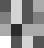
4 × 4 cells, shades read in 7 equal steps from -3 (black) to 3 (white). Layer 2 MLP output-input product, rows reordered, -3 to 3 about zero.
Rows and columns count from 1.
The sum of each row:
1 1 1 3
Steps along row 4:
down up down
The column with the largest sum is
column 1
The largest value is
3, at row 4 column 1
